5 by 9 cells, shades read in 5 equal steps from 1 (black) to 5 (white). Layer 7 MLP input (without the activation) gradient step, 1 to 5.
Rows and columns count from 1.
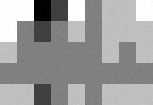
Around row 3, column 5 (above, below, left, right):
4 3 3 3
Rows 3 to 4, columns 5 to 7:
3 3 4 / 3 3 3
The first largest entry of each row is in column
1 1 1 1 1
